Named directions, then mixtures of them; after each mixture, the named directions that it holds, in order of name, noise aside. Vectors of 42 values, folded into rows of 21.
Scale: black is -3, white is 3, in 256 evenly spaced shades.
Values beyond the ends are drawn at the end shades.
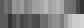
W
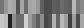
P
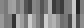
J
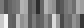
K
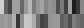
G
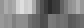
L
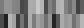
K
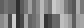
J, L, P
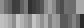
K, L, W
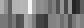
G, L, W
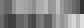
W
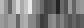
G, L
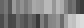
W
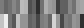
K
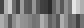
G, P, W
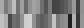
G, J, P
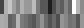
G, L, P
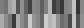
J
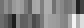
J, W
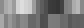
L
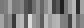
J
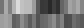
L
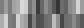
K, L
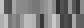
G, J, K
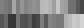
W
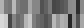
G, J, P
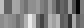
G, J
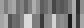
G, J, P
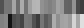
P, W
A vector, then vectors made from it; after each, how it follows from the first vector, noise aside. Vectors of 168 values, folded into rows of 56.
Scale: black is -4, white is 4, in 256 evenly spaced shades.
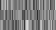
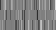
partly zeroed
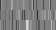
partly zeroed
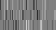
partly zeroed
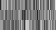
copied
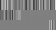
partly zeroed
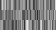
copied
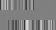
partly zeroed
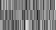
copied
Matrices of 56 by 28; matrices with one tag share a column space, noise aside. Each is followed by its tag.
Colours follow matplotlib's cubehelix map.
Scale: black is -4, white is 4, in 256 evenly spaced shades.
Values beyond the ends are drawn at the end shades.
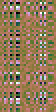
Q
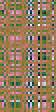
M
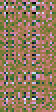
Q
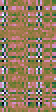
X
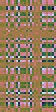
X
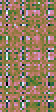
M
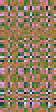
X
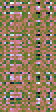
Q
